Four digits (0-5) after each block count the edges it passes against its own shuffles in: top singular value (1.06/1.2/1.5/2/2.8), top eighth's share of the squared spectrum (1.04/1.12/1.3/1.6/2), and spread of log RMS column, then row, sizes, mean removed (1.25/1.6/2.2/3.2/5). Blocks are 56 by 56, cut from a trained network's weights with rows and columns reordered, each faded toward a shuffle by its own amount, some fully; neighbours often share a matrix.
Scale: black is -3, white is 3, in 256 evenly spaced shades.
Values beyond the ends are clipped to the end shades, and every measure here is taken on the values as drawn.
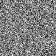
2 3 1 1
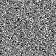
1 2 0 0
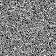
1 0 0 0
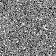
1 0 0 0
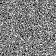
0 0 0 0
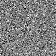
0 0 0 0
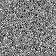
0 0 0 0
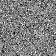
0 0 0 0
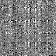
3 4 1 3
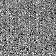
2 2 0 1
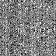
2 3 0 2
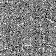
1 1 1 1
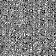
2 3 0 2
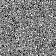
0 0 0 0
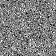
0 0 0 0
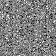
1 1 0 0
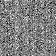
2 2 0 0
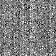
3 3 0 2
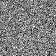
1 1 0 0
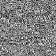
3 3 1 2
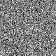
2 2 0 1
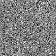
2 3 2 0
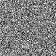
3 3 1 0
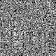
3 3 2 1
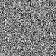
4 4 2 0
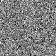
1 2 0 0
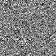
3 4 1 2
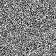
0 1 0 0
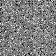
1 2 0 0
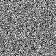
1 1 0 0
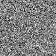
2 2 1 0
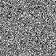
2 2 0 0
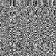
4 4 3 1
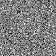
2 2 0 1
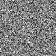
2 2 0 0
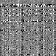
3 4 1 4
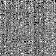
3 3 1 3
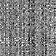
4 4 2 3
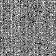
3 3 1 2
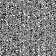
2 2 0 1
